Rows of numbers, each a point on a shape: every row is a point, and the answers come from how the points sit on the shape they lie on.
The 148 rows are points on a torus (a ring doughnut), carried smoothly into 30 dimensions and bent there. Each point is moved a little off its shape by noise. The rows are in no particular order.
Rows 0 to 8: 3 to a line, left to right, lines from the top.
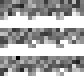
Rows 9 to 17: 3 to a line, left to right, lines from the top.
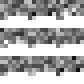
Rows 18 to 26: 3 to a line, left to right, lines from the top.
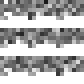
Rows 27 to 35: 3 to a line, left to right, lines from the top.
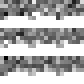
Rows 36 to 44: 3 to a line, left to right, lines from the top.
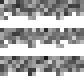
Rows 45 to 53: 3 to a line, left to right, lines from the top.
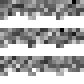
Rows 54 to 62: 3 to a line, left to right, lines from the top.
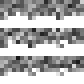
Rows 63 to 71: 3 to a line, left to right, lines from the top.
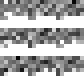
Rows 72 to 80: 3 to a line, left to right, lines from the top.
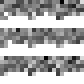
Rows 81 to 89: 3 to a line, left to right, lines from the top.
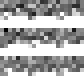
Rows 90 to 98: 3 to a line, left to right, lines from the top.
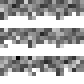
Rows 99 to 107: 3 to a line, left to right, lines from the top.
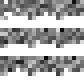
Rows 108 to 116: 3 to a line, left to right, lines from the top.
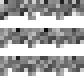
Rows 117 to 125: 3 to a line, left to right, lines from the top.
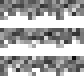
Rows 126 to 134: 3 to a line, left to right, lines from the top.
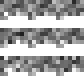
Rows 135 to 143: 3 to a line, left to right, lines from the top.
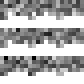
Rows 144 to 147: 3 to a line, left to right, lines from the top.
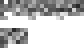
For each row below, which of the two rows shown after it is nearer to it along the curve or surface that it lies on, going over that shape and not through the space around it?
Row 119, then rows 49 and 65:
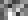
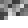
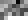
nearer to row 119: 49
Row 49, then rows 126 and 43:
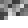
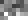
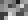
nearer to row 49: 43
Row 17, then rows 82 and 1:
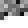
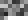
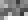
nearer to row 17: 82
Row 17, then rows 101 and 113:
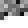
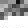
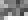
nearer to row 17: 101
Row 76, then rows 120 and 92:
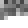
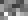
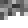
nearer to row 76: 120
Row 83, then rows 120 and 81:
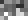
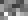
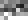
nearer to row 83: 81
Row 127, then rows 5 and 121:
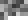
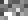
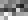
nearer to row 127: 121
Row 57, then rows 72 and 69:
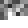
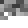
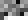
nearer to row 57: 69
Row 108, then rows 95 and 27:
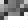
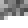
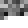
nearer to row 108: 27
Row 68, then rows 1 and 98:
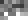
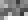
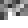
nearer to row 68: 1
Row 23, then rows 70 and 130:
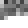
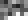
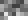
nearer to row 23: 130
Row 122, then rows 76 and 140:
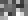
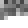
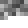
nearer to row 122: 76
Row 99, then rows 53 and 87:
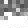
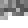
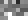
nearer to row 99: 87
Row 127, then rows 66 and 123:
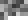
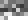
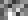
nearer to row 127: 66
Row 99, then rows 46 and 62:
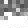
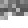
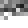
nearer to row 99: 62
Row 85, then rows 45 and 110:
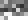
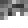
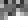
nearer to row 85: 110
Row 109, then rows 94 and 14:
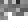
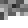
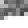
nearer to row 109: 14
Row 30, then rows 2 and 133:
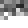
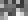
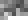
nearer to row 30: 2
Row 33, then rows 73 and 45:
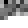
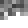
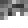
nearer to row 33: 45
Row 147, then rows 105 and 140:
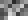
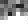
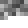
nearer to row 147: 140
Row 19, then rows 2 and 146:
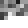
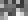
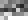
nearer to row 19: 146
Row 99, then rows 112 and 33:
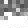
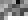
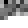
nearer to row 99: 112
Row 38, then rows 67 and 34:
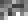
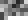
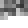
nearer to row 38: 67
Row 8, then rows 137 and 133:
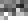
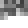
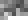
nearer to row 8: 137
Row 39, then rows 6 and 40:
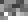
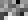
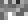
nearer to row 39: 40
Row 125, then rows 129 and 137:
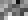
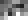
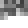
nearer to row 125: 137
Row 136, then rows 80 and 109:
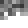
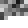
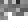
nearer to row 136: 80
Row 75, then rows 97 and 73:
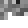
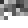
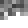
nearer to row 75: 97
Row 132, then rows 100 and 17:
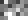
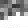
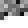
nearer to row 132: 17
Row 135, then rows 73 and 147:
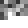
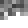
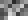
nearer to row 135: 147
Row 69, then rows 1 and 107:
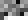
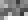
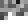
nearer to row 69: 107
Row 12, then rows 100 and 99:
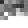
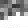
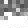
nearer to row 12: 100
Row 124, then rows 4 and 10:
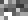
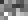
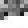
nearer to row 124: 4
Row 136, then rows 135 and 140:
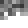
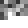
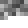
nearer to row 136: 140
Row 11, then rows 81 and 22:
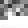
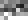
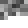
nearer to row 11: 81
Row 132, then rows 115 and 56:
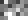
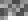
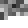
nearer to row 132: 115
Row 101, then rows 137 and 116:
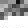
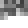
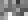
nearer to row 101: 116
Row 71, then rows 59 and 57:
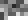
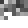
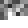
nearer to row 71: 59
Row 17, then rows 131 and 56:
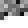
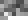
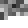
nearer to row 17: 56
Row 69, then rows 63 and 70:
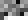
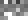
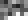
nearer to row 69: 63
